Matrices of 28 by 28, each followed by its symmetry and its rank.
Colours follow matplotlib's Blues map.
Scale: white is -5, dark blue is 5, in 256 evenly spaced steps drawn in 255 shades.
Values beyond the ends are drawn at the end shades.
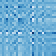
symmetric, rank three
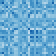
symmetric, rank three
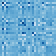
symmetric, rank three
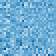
neither, rank five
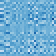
neither, rank three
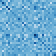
symmetric, rank five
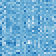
neither, rank five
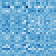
neither, rank three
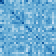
symmetric, rank five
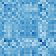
symmetric, rank three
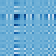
symmetric, rank one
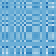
symmetric, rank one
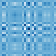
symmetric, rank one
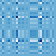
symmetric, rank one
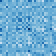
symmetric, rank three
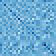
symmetric, rank five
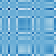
symmetric, rank one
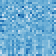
neither, rank five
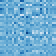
neither, rank three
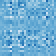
neither, rank three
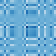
symmetric, rank one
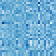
neither, rank three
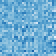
neither, rank five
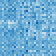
neither, rank five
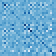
symmetric, rank five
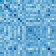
symmetric, rank five
